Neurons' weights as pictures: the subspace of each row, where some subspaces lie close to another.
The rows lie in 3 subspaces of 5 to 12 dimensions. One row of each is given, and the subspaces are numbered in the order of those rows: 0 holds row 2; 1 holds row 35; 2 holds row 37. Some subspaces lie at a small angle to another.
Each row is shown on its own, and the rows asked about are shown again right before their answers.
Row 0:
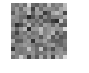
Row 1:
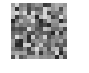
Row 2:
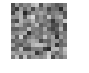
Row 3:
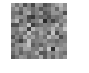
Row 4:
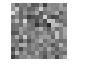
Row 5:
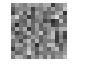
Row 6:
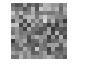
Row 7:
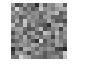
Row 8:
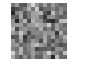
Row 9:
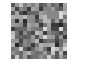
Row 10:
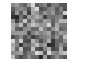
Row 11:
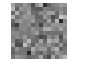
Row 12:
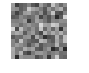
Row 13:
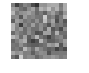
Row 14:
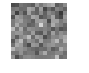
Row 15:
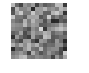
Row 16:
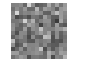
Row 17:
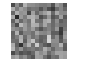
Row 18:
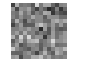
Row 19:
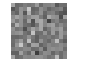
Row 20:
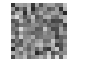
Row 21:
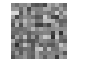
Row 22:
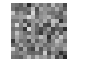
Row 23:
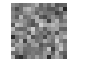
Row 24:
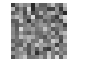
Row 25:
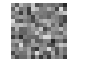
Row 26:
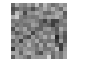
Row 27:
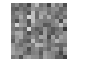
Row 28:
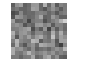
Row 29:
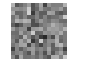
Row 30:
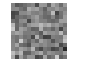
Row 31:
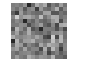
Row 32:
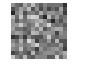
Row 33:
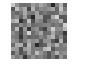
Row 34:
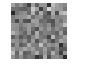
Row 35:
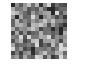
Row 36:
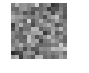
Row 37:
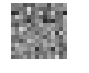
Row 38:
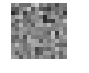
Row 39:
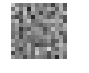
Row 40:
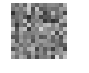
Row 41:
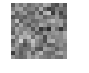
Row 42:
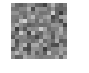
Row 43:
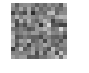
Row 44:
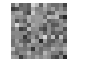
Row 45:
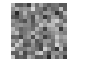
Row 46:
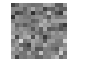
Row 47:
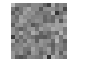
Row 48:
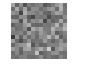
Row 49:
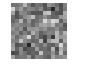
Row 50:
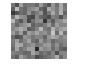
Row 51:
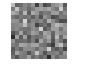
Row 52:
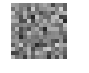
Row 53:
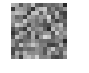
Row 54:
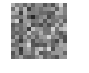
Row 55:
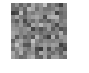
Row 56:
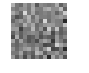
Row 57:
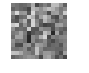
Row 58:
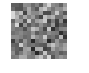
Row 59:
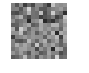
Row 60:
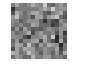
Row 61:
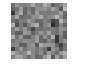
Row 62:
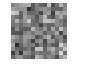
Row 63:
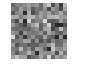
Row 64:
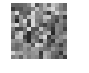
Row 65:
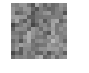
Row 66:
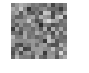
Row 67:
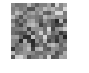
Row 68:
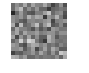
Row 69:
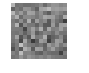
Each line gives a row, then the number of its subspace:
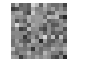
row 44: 0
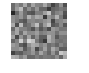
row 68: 1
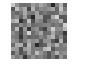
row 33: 2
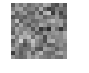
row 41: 1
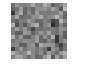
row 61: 0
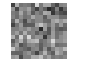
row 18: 1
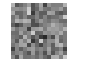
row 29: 1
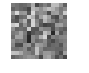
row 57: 0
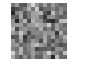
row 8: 0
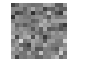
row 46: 1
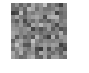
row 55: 2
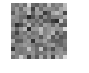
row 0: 0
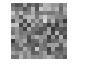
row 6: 0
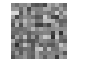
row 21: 0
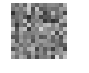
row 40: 0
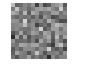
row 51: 1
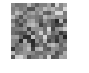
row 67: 1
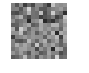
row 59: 2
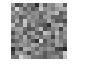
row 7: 1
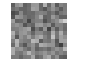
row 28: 1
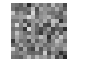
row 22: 0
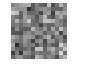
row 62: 2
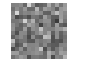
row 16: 0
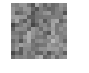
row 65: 0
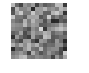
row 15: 1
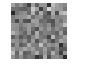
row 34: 1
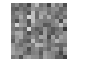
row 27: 0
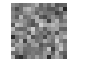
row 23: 1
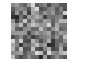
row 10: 0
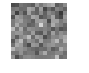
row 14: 1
